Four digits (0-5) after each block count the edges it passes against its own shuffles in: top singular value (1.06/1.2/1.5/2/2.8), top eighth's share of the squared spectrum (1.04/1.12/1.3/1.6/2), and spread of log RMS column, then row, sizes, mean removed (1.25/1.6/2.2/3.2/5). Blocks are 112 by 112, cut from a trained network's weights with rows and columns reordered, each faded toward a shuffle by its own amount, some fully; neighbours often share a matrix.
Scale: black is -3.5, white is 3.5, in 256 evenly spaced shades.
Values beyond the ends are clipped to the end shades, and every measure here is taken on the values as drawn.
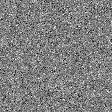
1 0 0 0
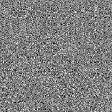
3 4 1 3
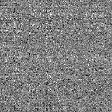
3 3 2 2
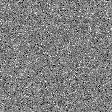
1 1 0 0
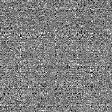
3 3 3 2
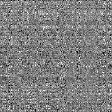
4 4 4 2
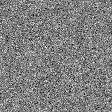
0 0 0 0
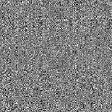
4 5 3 3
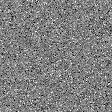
0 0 0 0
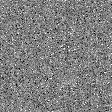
0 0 0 0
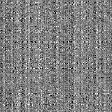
4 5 2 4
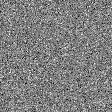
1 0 0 0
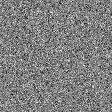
1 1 0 0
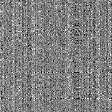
4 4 2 3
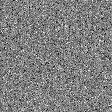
0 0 0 0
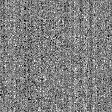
3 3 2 2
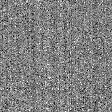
3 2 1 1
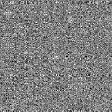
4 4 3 3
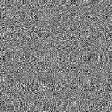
4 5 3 3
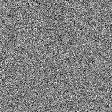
3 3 0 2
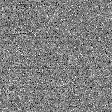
1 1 0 0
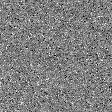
0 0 0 0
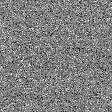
1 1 0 0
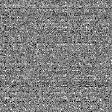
3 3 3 2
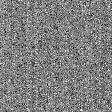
2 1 0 0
